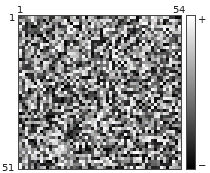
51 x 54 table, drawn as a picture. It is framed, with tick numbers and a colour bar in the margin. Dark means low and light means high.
Seam: none. Histogram: flat. Mirror symmetry: none. Grain: fine. Average level on the scale: 50%. Slope: none. Odd rows or columns: none. Stripes: none.
